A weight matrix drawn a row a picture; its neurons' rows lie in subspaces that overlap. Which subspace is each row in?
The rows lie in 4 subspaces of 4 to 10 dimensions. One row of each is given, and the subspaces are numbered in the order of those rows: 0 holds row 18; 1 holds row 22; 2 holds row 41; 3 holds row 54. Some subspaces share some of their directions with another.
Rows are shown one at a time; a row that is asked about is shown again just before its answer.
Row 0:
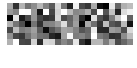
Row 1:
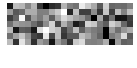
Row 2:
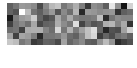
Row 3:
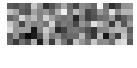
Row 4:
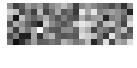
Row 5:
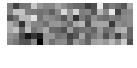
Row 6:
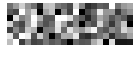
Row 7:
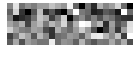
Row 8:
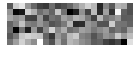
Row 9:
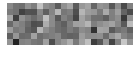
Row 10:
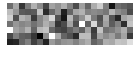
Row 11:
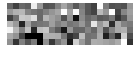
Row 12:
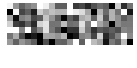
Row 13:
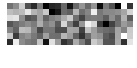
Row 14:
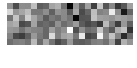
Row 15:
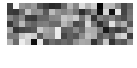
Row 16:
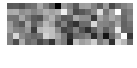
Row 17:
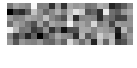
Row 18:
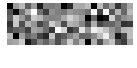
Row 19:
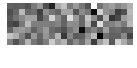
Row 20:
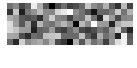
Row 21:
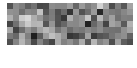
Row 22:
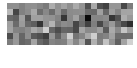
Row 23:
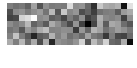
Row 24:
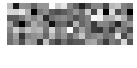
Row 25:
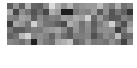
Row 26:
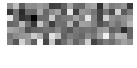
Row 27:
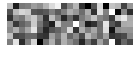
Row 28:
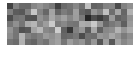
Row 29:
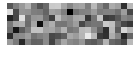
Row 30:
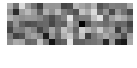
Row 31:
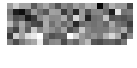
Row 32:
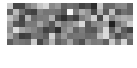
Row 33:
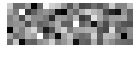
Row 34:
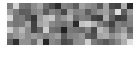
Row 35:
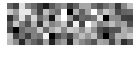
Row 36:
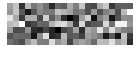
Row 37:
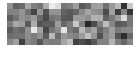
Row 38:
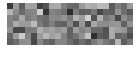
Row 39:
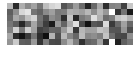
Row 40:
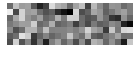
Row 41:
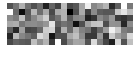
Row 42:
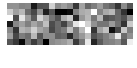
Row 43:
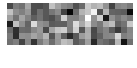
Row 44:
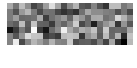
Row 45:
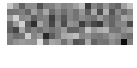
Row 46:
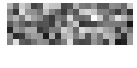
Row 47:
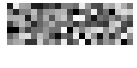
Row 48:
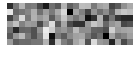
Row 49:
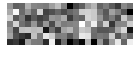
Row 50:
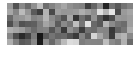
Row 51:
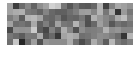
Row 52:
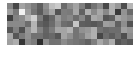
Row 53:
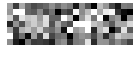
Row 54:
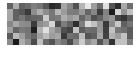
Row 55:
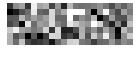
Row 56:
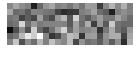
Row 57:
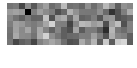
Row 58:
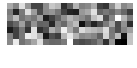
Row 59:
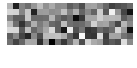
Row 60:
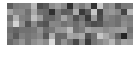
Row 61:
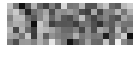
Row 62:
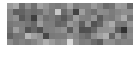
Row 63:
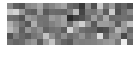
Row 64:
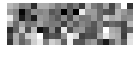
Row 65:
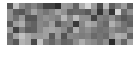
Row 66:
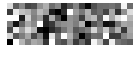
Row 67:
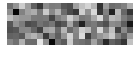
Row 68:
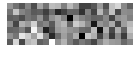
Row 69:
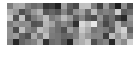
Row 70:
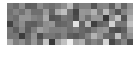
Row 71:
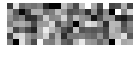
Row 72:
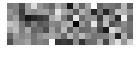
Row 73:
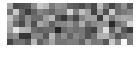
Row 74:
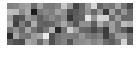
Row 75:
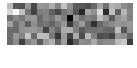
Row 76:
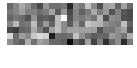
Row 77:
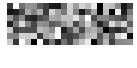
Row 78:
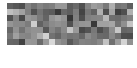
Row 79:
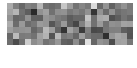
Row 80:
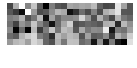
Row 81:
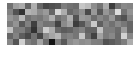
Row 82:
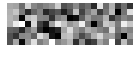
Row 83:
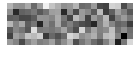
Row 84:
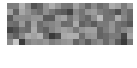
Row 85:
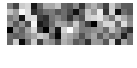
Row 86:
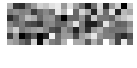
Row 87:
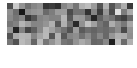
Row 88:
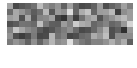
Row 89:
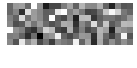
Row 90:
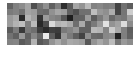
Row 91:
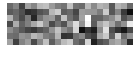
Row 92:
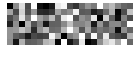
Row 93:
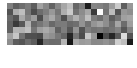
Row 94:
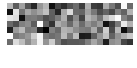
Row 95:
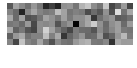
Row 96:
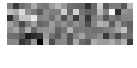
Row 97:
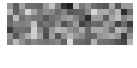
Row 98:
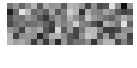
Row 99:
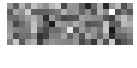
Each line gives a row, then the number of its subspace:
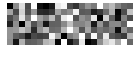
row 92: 0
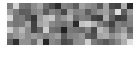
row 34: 1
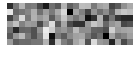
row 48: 2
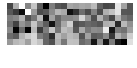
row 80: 3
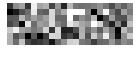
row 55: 0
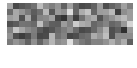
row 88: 1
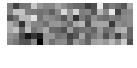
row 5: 2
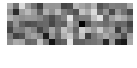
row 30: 3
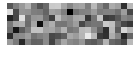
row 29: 1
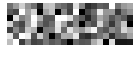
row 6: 1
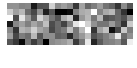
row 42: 1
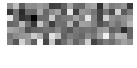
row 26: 2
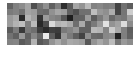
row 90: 0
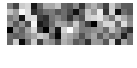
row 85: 0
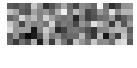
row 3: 2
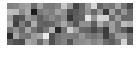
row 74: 0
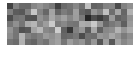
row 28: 0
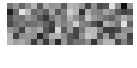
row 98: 2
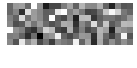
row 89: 3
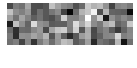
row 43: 1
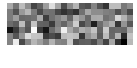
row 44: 3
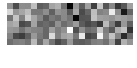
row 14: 0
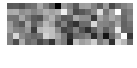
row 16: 0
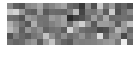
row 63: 0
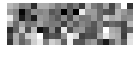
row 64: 2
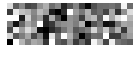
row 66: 1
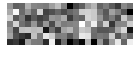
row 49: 1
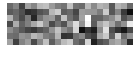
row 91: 1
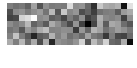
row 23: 1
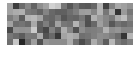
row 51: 2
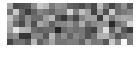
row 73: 2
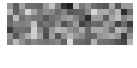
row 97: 0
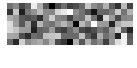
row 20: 1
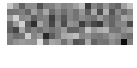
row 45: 0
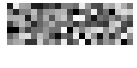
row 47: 0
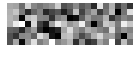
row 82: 0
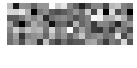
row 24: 0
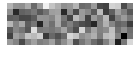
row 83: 1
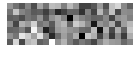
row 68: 3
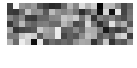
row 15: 2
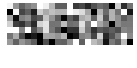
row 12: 0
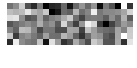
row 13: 1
